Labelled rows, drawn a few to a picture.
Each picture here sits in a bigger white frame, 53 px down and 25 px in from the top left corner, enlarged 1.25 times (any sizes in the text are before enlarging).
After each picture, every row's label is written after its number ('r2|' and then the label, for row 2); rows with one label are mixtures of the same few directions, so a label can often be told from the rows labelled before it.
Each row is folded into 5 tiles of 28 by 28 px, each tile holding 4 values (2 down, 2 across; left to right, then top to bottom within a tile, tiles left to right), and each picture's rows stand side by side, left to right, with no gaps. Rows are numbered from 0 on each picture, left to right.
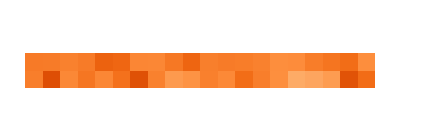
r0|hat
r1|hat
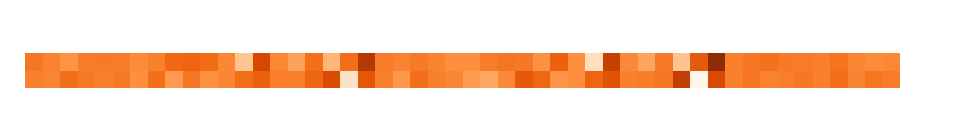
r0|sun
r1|sun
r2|hat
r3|sun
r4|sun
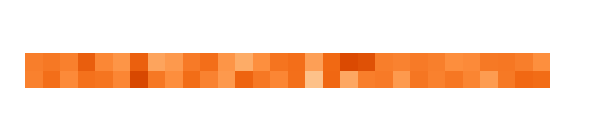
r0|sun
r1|sun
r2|hat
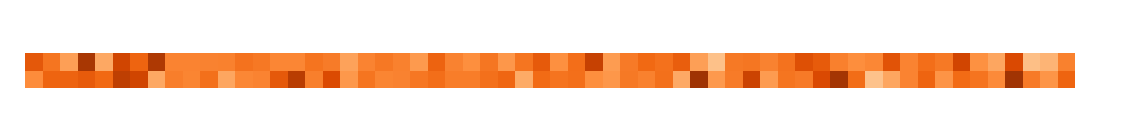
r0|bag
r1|hat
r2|sun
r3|sun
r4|hat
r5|sun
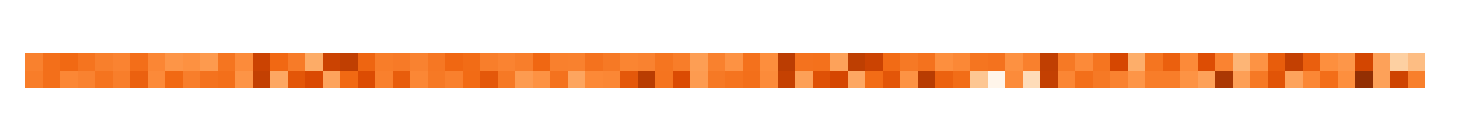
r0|sun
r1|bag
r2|hat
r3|hat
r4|bag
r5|hat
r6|sun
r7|sun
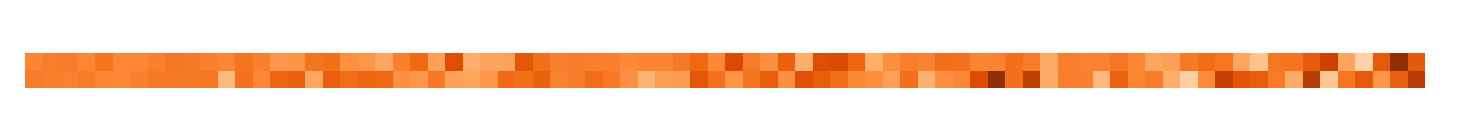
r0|bag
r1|hat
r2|bag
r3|hat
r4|bag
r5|hat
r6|hat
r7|bag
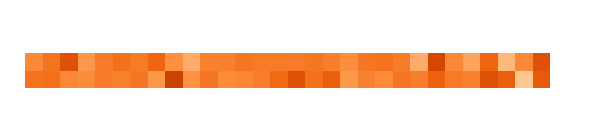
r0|sun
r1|hat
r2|sun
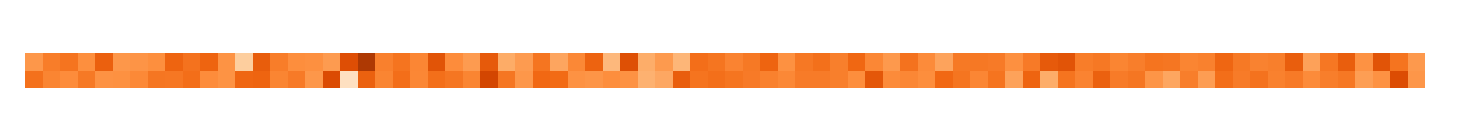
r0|bag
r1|sun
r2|sun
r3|bag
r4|sun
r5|sun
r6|hat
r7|sun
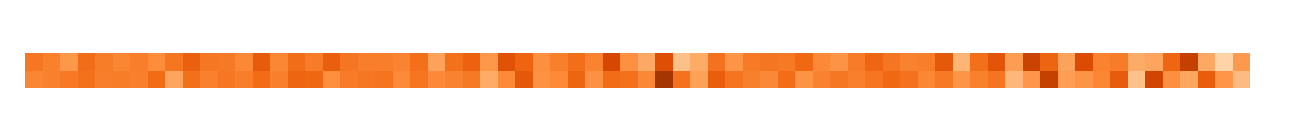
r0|sun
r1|bag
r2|sun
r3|sun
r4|bag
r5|sun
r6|bag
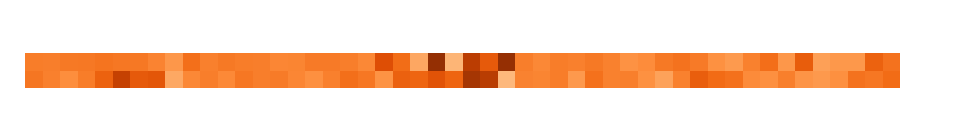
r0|hat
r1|hat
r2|bag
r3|hat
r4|bag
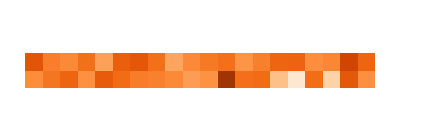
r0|bag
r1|hat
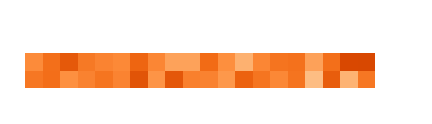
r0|sun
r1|sun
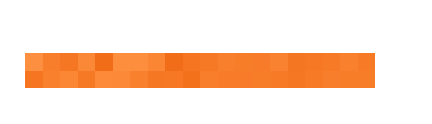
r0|bag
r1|bag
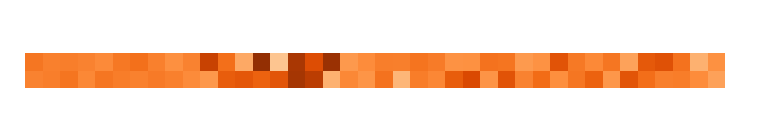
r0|bag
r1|bag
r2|hat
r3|bag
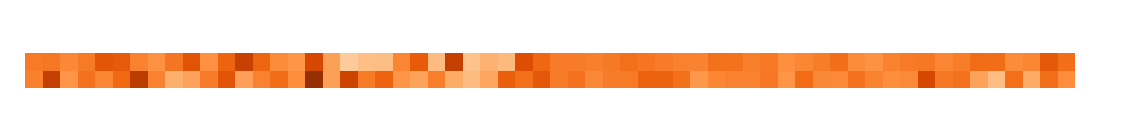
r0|hat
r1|sun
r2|bag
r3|hat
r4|bag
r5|hat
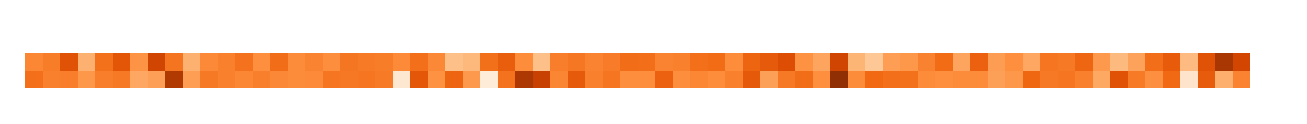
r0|sun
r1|bag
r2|hat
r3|hat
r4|sun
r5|bag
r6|sun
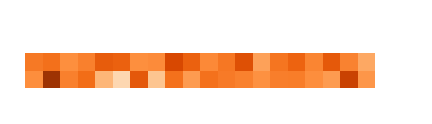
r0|hat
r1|sun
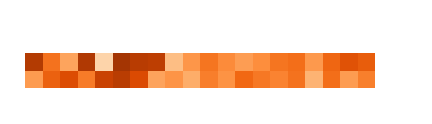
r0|bag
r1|sun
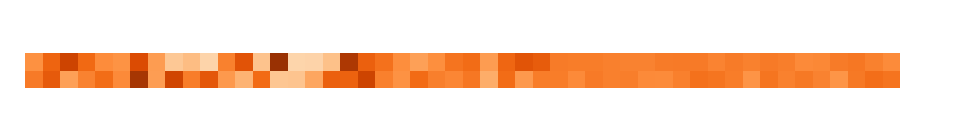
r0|sun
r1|bag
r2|sun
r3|hat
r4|hat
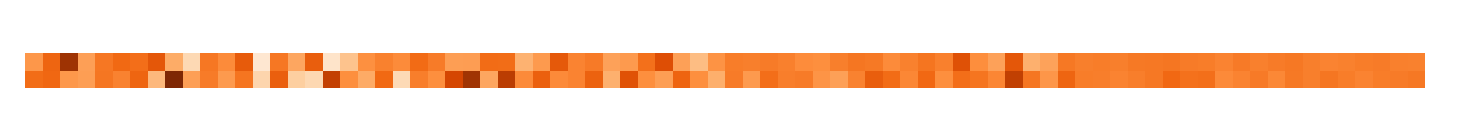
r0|sun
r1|bag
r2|hat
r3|bag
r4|hat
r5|sun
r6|hat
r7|hat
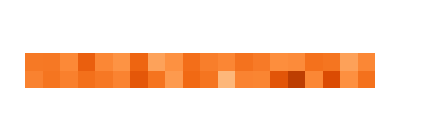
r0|sun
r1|hat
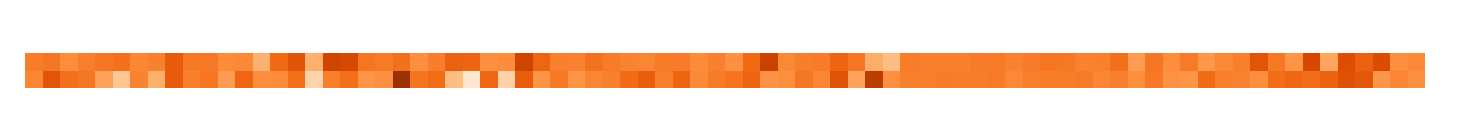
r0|hat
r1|sun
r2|hat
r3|hat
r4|sun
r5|sun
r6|bag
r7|bag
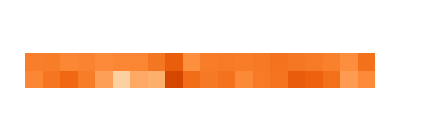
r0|hat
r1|hat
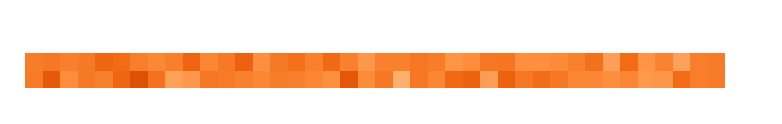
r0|hat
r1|sun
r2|hat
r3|bag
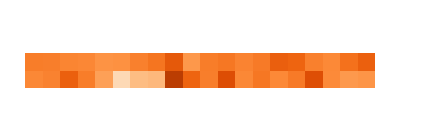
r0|hat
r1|hat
